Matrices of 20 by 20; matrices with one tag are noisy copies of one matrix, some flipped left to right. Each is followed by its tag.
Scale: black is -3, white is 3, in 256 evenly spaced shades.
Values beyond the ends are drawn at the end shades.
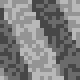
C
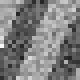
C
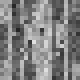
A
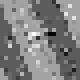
C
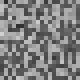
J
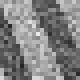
C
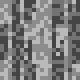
A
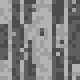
A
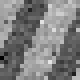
C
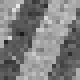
C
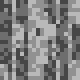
A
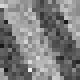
C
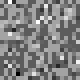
J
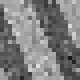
C
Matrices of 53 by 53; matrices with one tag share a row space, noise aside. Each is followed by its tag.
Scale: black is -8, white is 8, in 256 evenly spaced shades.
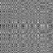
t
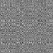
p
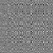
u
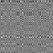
p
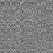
p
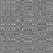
p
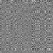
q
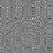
q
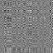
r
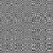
q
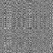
r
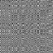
t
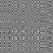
t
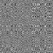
q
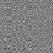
r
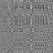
u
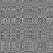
p
